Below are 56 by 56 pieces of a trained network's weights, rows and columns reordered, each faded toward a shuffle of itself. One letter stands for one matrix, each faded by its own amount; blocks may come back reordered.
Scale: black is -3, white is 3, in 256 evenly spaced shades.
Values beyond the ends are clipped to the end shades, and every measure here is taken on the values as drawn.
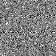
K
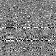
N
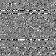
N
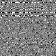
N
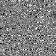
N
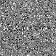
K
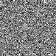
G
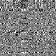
N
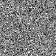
G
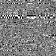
N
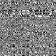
N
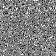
K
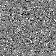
K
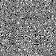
K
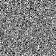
G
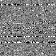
N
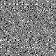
K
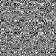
N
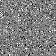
K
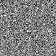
G
